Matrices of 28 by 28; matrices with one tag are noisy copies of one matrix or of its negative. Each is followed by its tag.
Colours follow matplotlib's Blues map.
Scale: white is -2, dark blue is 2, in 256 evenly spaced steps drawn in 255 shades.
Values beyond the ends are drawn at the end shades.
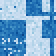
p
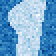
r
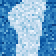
r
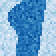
r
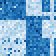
p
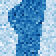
r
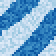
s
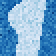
r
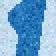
r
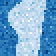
r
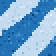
s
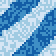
s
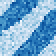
s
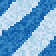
s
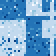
p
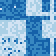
p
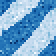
s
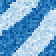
s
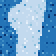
r
